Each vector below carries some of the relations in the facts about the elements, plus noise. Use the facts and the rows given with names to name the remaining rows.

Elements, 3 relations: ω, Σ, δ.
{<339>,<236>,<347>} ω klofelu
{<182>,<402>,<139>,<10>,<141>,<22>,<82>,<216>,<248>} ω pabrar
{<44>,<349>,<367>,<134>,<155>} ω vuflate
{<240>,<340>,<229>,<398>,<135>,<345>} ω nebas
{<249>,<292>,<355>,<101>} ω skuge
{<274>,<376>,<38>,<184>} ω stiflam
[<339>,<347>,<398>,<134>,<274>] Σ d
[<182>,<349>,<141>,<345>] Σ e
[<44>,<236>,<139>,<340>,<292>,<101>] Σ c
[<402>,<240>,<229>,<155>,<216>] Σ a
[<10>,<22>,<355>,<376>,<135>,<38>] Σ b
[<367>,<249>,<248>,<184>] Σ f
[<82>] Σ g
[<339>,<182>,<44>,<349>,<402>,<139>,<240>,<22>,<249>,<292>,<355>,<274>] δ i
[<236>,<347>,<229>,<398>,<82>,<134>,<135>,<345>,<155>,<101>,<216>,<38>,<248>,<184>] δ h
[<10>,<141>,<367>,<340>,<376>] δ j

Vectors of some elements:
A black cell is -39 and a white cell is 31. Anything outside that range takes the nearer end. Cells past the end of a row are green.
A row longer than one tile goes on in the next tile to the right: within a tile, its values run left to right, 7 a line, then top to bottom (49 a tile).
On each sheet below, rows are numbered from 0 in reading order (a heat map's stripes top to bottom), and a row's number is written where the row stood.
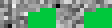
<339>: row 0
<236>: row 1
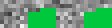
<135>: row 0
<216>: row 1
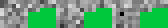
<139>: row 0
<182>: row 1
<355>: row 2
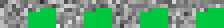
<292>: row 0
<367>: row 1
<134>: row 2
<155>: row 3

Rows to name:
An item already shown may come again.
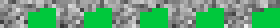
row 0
<345>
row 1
<182>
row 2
<345>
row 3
<182>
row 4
<135>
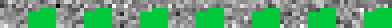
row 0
<101>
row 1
<236>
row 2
<274>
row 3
<38>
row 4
<248>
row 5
<135>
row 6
<240>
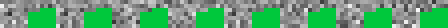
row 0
<376>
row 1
<10>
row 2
<345>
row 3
<402>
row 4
<10>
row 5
<44>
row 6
<349>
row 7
<340>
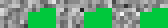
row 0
<249>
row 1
<141>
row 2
<82>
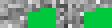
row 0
<184>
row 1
<347>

